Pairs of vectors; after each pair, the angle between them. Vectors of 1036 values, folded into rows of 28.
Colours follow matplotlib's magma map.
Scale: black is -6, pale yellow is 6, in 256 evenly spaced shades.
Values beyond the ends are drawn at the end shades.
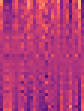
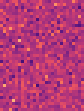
orthogonal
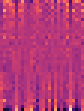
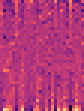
nearly opposite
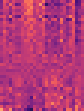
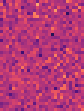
orthogonal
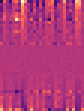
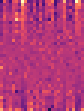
nearly parallel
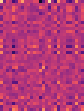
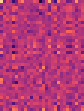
nearly parallel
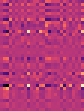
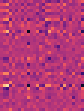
nearly opposite
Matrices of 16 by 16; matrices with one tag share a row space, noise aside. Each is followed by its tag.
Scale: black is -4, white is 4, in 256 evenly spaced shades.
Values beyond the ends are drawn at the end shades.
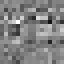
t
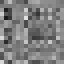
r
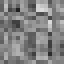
t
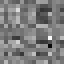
t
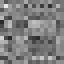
r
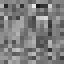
t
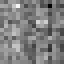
t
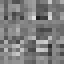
t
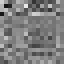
r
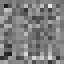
r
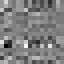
r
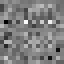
r
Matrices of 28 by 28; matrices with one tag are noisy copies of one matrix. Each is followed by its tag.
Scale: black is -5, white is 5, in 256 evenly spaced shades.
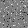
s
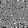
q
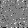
q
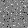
s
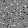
s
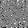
q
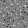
s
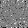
q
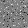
s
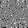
q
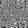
q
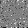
q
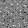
s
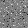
s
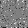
q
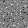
s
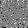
q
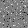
s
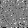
q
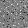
s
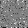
q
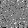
q
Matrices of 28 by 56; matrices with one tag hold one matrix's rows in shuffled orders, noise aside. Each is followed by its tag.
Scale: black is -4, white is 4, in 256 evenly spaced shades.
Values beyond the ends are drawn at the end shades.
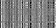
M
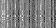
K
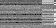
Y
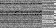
Y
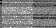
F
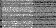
F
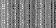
K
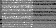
F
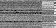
Y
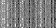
K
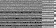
Y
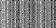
K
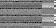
Y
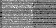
F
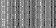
K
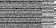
Y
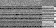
Y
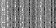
K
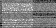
F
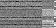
Y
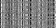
M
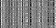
M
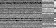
Y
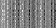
K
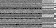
Y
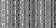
K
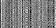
M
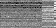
Y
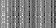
K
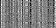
M
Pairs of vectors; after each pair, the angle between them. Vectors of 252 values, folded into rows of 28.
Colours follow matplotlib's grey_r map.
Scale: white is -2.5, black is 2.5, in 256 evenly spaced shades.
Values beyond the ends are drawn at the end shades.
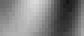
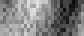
nearly parallel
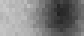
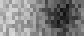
nearly parallel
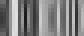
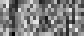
partly opposed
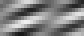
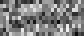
partly opposed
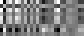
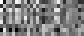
nearly parallel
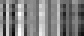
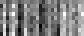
nearly opposite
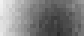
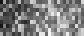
partly opposed
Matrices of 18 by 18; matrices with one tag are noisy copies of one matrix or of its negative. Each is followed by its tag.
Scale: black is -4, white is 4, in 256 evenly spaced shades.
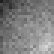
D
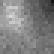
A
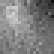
A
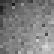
D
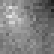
A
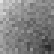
D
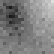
A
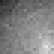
D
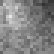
A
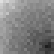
D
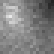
A
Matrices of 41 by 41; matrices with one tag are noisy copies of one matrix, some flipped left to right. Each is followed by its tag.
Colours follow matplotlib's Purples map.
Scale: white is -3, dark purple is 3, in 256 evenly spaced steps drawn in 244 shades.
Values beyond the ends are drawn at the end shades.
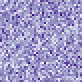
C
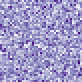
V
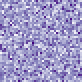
V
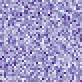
C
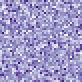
V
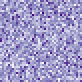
C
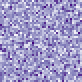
V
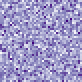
V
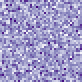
V
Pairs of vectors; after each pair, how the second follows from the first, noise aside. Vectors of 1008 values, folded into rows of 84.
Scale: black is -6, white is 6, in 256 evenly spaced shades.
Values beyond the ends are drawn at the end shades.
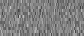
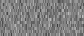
shuffled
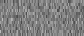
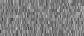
negated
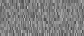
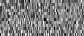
scaled up
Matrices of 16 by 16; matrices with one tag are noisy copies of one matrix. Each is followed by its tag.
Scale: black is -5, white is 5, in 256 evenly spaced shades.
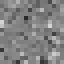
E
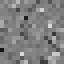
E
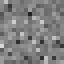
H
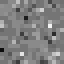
E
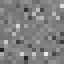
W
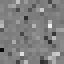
E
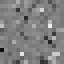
E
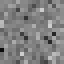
E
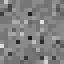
H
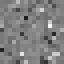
E
